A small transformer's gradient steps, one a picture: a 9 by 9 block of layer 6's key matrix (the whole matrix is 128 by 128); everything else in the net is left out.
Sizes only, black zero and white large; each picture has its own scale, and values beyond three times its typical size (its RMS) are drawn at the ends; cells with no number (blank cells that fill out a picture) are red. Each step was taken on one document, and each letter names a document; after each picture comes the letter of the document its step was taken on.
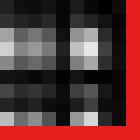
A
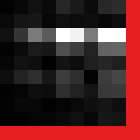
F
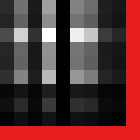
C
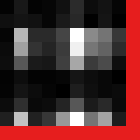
F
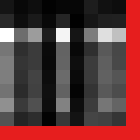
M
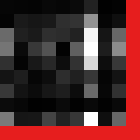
A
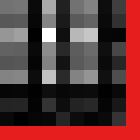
C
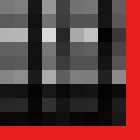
C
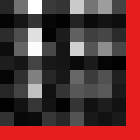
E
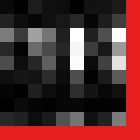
F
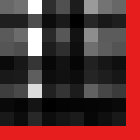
E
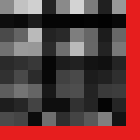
E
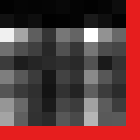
M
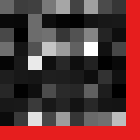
F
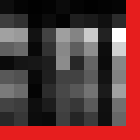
M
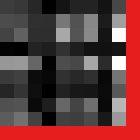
M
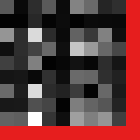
E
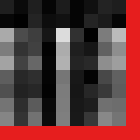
M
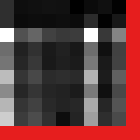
M
